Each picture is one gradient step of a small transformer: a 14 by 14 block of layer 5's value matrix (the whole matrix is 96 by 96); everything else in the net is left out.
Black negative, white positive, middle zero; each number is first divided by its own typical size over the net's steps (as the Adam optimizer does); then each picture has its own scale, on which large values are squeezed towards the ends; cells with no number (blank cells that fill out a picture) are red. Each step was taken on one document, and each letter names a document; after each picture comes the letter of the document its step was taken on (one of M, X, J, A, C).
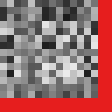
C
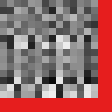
C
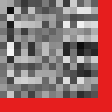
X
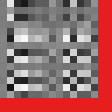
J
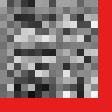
J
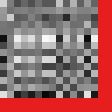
J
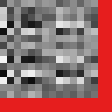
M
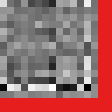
J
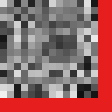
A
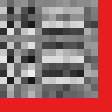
M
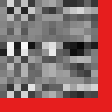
X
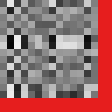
C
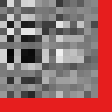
M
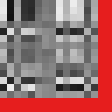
M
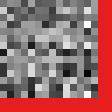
J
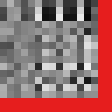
C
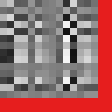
M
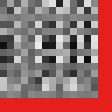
C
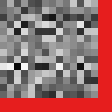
A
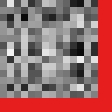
X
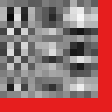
X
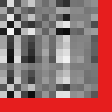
M
